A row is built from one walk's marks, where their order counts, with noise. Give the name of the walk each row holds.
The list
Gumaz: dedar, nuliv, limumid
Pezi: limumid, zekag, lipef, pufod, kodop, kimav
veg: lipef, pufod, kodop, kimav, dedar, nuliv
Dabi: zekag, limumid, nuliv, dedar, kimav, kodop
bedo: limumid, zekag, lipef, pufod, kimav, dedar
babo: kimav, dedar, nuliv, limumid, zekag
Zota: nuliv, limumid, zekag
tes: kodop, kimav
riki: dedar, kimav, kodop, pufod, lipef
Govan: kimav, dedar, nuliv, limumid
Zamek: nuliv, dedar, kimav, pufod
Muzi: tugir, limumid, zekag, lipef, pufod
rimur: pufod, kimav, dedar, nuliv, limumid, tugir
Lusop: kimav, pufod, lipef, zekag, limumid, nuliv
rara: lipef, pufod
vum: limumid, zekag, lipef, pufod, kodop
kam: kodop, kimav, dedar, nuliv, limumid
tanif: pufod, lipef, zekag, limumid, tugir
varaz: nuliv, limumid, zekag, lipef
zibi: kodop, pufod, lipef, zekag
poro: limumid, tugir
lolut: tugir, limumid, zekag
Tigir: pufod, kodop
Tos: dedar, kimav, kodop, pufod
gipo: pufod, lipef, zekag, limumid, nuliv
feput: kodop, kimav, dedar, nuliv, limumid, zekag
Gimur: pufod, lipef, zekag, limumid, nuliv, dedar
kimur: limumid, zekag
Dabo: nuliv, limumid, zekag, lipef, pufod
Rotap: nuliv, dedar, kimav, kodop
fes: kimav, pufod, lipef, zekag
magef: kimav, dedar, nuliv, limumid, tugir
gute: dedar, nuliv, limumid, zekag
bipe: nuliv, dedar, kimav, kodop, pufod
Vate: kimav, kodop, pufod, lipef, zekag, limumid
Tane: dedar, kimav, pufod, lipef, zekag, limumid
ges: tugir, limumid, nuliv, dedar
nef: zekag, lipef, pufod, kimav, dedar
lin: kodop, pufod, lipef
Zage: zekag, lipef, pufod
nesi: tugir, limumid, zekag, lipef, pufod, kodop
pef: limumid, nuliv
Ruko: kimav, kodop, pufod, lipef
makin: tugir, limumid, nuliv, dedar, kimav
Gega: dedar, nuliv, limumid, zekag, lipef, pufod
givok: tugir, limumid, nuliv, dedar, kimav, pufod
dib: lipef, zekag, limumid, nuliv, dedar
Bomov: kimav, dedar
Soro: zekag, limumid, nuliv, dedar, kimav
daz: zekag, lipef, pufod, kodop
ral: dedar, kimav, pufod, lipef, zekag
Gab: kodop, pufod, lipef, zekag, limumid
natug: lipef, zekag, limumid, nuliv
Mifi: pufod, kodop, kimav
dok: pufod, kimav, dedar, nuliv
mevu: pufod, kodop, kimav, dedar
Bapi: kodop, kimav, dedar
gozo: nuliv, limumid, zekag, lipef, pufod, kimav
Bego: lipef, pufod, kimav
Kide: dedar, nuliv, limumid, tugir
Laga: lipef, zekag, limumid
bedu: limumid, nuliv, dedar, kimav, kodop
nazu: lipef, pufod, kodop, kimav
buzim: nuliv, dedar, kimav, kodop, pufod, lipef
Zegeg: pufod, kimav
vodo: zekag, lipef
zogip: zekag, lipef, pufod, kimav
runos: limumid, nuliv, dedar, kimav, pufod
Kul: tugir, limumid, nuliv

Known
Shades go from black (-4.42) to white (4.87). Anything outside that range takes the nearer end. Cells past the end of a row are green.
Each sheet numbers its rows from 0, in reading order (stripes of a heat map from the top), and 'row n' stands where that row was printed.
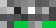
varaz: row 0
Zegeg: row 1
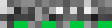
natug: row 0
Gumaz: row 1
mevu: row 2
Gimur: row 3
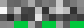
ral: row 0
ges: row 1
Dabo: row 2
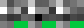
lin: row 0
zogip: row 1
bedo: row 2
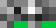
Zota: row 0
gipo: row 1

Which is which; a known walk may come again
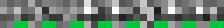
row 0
buzim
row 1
pef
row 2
kam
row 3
Laga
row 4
rara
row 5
lolut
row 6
bedo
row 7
ral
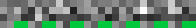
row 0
Bomov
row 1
Kide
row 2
varaz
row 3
Soro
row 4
Gumaz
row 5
Pezi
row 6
Dabo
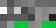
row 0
Mifi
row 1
Govan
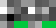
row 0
Zage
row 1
Zegeg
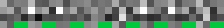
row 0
Gega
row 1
fes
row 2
Tigir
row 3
runos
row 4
ges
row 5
Gab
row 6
lin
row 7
poro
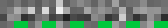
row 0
Rotap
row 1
Tos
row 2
Gimur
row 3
feput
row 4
givok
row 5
rimur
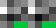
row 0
zibi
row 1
daz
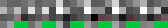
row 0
dok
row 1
riki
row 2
vodo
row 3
zogip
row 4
gipo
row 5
nazu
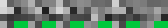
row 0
natug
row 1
Zota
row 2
kimur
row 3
magef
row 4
dib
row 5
Zamek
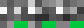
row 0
mevu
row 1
vum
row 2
Vate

